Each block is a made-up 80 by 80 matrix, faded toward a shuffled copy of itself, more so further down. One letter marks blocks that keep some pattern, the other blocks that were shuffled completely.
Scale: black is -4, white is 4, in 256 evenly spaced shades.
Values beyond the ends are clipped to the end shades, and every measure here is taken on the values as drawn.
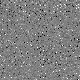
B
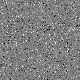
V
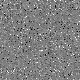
B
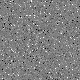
V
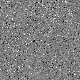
V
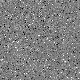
B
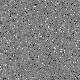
V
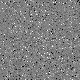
B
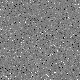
V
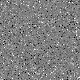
B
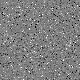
B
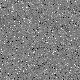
V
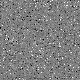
B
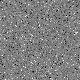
V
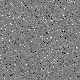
V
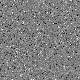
V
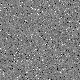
V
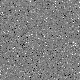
V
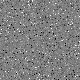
V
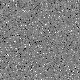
B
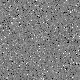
V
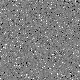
V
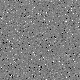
V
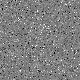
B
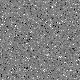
V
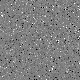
V
